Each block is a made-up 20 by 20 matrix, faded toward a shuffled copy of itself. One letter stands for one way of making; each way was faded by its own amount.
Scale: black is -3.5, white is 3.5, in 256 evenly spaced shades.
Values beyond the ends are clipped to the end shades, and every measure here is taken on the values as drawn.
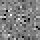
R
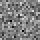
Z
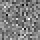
Z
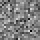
Z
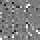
R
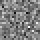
Z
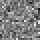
Z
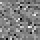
R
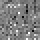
R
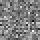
Z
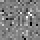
R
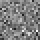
Z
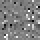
R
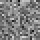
Z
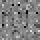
R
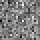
Z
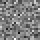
Z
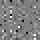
R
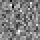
Z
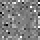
R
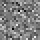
Z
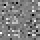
R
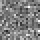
Z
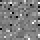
R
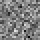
Z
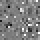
R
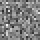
Z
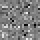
R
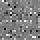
R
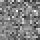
Z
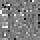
R
